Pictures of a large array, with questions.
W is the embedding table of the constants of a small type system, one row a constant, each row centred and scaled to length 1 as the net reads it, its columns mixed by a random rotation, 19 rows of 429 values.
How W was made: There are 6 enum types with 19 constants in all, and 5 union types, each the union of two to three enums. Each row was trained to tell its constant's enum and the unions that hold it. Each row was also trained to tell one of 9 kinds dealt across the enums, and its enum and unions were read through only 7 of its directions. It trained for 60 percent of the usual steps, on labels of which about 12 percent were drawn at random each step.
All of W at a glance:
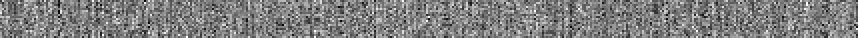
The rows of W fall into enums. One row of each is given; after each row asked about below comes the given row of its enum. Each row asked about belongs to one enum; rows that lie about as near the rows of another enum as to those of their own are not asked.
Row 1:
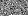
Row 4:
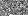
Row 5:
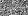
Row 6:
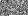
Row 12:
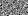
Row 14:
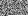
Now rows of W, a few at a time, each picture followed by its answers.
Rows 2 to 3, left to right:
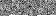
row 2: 4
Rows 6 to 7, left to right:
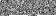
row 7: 1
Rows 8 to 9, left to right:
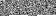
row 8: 5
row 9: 12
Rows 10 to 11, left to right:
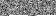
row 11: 14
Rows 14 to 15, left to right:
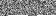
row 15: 4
